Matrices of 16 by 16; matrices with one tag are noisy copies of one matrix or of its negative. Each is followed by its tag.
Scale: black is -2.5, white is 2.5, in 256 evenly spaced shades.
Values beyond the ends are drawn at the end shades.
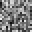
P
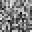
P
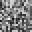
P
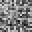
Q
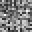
Q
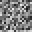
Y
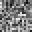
P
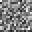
Y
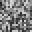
P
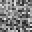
Q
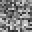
Q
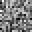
P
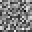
Y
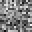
Q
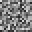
Y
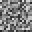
Y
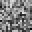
P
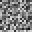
Y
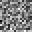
Y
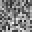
P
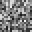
P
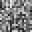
P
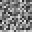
Y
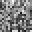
P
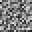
Y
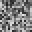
P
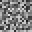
Y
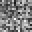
Q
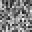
P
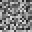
Y
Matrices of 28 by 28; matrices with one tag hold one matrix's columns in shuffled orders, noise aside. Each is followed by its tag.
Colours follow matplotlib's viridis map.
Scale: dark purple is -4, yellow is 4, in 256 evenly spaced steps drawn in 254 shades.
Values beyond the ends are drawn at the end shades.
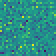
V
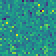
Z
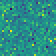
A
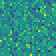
A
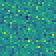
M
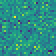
V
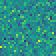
M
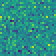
V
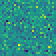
V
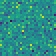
V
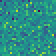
Z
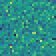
M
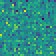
Z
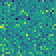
Z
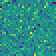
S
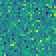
A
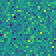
M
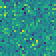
A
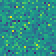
V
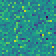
M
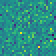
M
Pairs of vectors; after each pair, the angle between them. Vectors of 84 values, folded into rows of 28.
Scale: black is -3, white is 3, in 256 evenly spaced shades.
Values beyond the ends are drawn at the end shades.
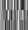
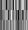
nearly opposite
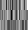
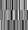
nearly parallel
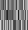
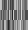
orthogonal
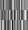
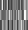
partly aligned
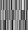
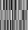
partly aligned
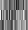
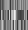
partly opposed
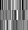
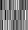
partly aligned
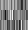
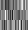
nearly opposite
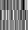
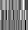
nearly opposite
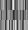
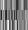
partly aligned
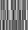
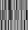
nearly opposite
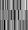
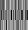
orthogonal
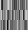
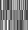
nearly opposite
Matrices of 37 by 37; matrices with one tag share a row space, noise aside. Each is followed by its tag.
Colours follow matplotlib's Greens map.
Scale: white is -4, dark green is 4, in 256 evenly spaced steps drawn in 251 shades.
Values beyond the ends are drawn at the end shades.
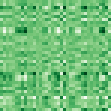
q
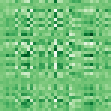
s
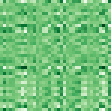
q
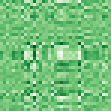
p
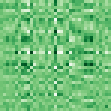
s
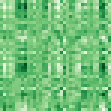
q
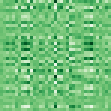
s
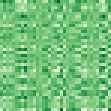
q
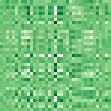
s
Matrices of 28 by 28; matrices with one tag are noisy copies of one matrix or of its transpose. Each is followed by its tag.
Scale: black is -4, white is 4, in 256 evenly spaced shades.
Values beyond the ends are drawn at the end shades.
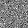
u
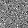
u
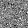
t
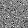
u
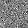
u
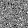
t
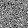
t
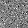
u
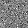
u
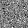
t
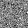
t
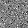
u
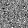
t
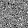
t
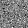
t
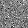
u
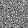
u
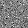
u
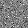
u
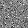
u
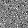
u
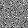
u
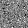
t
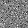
u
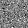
t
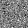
t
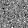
t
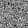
t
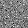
u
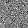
u
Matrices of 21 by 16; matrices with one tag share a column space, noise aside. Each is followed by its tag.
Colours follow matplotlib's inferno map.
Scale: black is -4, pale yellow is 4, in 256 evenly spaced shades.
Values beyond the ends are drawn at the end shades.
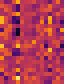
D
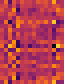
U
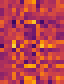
U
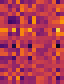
D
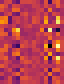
D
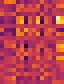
D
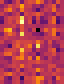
D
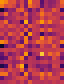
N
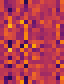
U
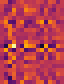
U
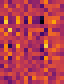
D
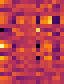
D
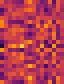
U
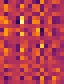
D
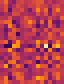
U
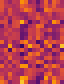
U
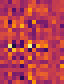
U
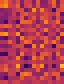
N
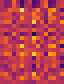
N
